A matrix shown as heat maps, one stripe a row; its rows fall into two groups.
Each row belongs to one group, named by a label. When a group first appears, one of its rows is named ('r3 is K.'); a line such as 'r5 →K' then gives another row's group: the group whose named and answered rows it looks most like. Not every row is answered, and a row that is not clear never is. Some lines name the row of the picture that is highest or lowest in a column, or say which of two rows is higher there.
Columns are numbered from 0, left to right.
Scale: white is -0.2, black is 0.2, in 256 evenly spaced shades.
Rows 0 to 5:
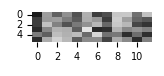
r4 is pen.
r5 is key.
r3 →key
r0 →key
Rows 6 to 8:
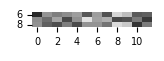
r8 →key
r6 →key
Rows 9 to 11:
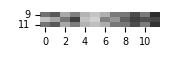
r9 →pen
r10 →pen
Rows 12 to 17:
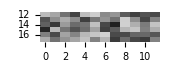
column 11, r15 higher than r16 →No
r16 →pen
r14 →key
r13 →key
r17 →pen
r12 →pen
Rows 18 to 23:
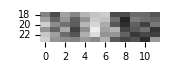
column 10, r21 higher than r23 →No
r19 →pen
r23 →pen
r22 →pen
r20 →pen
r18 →pen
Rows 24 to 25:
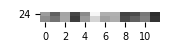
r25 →pen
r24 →pen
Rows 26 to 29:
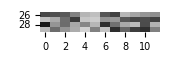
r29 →pen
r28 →key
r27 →pen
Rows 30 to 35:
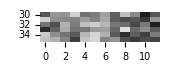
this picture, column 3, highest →35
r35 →pen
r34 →pen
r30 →key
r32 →pen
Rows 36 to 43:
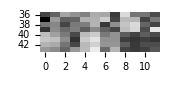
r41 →pen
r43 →pen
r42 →pen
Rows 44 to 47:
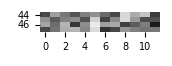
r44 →key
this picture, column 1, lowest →44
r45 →key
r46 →pen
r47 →key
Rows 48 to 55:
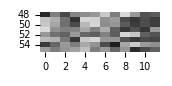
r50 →pen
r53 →pen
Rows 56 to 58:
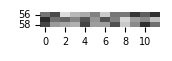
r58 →key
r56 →pen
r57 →key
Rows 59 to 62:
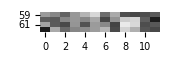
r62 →key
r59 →pen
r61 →key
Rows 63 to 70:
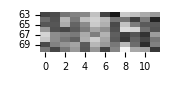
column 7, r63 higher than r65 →Yes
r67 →pen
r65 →key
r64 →pen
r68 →pen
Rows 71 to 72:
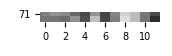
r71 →key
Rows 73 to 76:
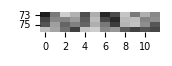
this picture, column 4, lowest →76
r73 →key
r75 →key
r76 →pen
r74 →key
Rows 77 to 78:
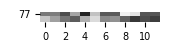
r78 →pen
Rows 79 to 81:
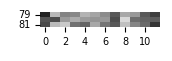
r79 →key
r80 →key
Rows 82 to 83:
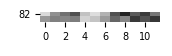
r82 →pen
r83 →pen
